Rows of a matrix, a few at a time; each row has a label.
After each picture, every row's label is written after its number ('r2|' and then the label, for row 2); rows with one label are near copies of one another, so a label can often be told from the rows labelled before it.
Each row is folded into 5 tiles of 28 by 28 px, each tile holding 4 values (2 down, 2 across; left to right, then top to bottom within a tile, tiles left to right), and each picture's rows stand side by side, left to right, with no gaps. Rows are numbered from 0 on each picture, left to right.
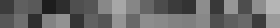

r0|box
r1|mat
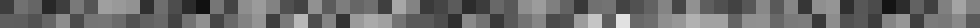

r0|box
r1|box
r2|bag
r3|box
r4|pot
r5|mat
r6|box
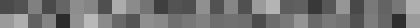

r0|bag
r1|mat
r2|mat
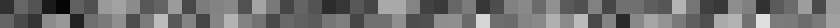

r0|box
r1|bag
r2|box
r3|pot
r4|bag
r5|pot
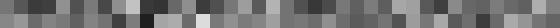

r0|mat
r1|pot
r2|mat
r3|bag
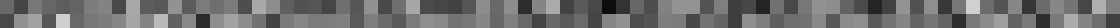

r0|pot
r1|bag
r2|mat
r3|mat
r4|box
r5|box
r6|mat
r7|bag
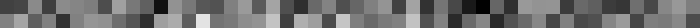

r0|bag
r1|pot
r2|pot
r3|box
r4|box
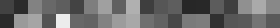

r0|pot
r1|box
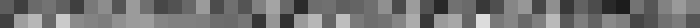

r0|pot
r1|mat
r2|pot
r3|pot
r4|box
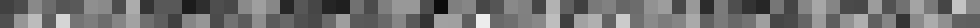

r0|pot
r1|box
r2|box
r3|pot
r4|pot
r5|box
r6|bag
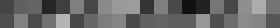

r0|box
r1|box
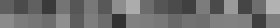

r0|mat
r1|mat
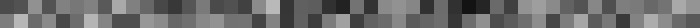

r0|bag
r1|mat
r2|box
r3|box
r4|bag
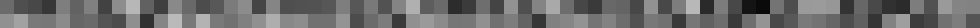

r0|mat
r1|pot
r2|mat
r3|mat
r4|mat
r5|box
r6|box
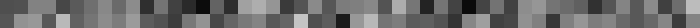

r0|pot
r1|box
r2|bag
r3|box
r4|mat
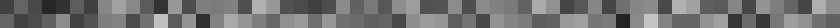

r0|box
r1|bag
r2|mat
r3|bag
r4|bag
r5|bag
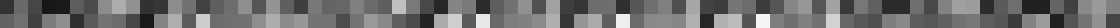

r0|box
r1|pot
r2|bag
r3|pot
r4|pot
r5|pot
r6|box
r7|box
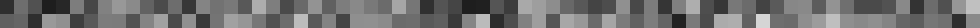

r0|box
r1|bag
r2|bag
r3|box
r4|mat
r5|pot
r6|mat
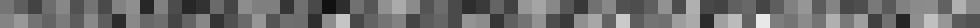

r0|mat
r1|box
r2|box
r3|box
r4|pot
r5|pot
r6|bag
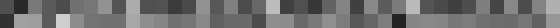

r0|pot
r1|mat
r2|mat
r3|mat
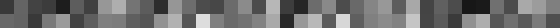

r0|box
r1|pot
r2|pot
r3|box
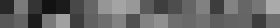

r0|box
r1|mat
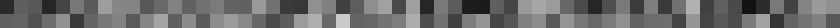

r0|box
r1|bag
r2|pot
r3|box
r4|mat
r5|box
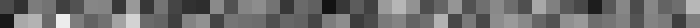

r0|pot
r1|box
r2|box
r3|bag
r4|mat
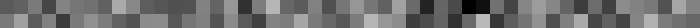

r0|bag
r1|mat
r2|bag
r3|box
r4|bag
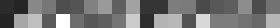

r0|pot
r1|pot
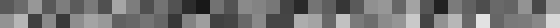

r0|bag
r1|box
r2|pot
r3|pot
